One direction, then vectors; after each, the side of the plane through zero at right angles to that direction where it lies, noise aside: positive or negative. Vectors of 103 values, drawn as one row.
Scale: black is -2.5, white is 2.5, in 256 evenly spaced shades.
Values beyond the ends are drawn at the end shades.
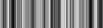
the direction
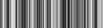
negative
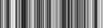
negative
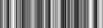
negative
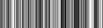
negative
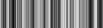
positive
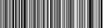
positive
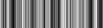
positive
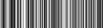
positive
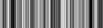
positive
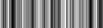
positive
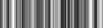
negative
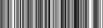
negative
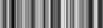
positive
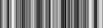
negative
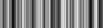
positive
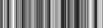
negative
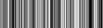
positive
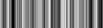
positive
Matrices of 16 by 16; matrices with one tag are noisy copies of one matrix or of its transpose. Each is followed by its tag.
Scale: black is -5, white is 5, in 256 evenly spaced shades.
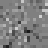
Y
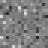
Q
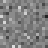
Q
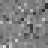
Y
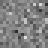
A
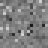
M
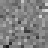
Y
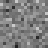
Q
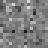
M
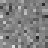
Q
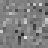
A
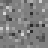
M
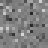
M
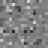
M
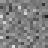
Q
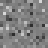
M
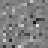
A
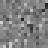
Y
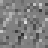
A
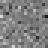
Q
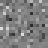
M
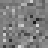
A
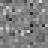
M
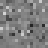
M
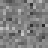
M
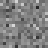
Q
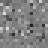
M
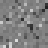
Y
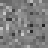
M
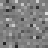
Q
